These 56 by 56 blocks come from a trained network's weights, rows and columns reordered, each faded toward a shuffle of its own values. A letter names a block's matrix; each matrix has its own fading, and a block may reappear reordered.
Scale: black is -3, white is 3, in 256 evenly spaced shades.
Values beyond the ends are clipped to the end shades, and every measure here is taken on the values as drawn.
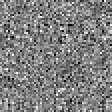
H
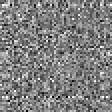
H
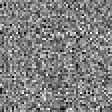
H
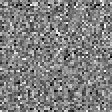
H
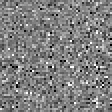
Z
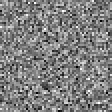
Z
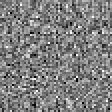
H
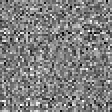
H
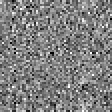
H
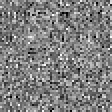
H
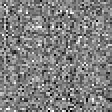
H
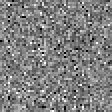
Z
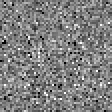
Z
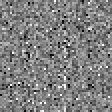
Z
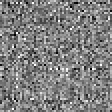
H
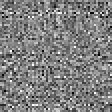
H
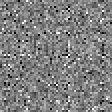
Z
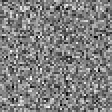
Z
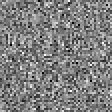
Z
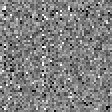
Z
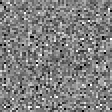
Z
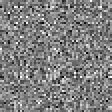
H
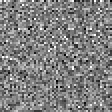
H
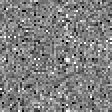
Z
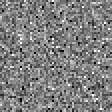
Z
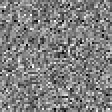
H
